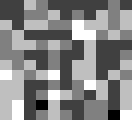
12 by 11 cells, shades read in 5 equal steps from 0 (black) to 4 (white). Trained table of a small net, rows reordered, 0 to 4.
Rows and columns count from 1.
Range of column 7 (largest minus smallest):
3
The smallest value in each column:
1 1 1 0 1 1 1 1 1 0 1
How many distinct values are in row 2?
3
